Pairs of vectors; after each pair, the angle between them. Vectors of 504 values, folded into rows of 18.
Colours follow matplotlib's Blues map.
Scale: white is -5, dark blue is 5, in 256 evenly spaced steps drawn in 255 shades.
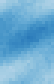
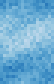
nearly opposite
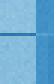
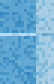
nearly opposite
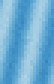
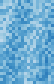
partly aligned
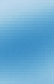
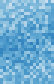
partly aligned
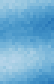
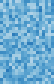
orthogonal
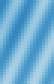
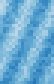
nearly opposite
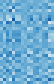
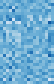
nearly opposite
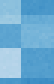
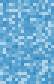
orthogonal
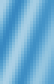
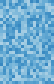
orthogonal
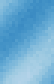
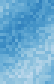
nearly parallel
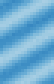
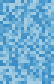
orthogonal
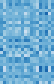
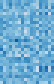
nearly parallel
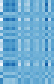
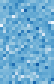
orthogonal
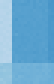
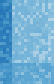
nearly opposite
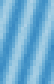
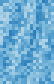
partly aligned
